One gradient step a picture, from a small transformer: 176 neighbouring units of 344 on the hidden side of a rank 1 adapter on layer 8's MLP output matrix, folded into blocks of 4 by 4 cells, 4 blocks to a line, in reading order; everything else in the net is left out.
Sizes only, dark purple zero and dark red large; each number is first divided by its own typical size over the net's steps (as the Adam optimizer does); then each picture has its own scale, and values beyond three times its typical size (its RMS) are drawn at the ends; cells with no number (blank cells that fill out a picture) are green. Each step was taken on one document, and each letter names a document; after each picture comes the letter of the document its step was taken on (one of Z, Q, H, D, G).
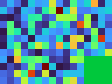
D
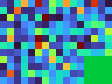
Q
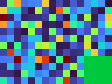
D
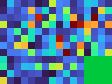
D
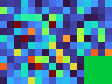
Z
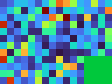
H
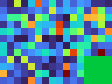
H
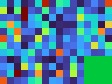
Z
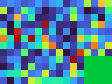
Z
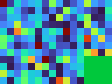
Z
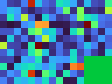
Q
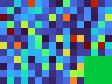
D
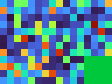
Z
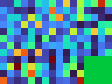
Q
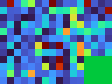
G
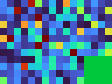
Q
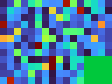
Q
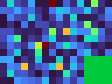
G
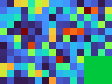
H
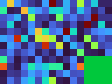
G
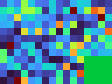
H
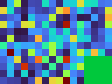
D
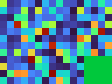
Z
